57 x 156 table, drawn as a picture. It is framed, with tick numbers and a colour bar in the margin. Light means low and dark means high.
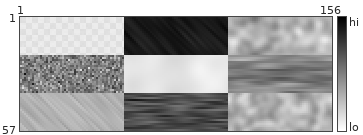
The table splits into 3 rows of 3 panels. Panel 1,1: very low, checkered, faint in contrast. Panel 1,2: very high, slanting down to the right, faint in contrast. Panel 1,3: low, blotchy. Panel 2,1: middling, fine-grained, strong in contrast. Panel 2,2: very low, smooth, faint in contrast. Panel 2,3: middling, streaked across. Panel 3,1: low, slanting down to the right, faint in contrast. Panel 3,2: high, streaked across. Panel 3,3: low, blotchy.
